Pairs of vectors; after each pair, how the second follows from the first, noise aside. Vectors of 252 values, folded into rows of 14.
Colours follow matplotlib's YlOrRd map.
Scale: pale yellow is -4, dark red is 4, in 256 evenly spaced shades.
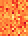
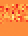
partly zeroed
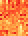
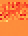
partly zeroed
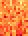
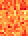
wrapped around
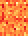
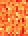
wrapped around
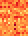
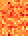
wrapped around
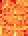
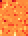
partly zeroed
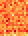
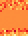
partly zeroed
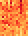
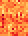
wrapped around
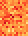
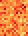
wrapped around
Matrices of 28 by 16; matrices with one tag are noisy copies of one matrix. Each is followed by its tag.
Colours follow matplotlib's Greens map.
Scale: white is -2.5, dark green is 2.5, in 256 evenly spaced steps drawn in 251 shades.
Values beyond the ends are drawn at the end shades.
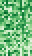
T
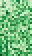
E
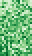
E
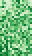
E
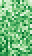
E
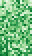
E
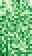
E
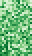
E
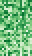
T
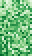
E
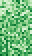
E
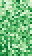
E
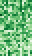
T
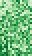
E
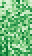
E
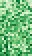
E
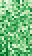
E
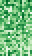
T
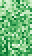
E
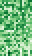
T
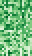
T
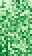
E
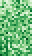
E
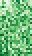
E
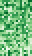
T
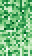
T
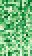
T
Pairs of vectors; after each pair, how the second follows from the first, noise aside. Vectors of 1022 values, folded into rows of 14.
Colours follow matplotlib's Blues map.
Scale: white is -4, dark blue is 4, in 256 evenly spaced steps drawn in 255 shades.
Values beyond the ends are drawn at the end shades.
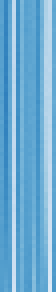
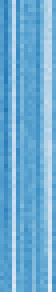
copied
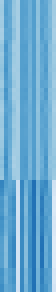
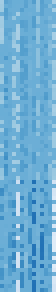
partly zeroed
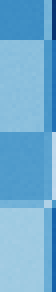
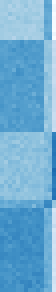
negated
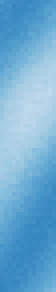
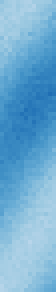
negated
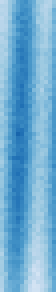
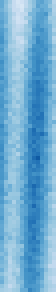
reversed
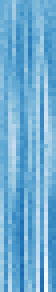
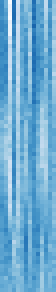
reversed
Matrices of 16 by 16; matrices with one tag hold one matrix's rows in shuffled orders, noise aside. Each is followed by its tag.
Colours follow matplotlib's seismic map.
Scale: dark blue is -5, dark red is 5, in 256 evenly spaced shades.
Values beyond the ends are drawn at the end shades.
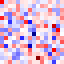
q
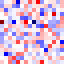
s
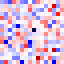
q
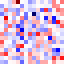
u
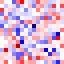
u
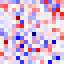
u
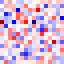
s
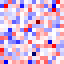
q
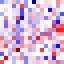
u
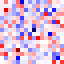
u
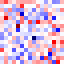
u
